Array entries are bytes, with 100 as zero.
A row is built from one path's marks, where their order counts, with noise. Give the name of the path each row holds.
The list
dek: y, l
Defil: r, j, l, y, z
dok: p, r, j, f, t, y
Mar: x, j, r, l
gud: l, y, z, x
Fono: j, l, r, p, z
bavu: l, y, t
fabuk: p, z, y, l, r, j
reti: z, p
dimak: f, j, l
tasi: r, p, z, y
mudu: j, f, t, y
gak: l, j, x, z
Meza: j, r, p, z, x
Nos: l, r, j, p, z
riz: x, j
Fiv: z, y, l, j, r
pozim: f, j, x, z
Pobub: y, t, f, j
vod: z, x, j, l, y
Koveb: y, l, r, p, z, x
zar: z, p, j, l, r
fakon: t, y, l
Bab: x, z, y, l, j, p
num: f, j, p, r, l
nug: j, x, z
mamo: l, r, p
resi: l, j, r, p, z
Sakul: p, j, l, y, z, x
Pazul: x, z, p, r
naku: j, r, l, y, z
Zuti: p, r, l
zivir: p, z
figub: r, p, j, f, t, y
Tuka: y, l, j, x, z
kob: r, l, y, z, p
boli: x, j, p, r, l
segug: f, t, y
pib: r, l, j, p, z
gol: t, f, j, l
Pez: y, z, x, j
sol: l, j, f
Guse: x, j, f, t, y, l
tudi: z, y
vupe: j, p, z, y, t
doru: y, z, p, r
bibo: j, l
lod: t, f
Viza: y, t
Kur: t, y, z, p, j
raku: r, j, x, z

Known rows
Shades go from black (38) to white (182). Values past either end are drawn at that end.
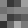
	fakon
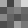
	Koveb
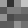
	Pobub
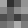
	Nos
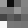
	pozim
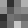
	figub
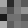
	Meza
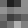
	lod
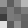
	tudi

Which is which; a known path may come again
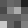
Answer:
riz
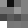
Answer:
pozim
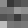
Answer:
gak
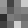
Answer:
tasi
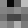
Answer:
segug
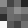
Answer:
nug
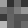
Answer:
bibo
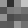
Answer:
Pobub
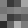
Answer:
fakon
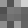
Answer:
doru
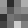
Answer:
figub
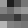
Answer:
sol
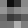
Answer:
gol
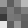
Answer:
tudi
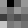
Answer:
num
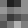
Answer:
lod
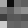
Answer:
mudu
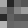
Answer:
Fono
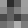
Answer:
Nos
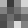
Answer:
kob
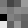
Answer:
zar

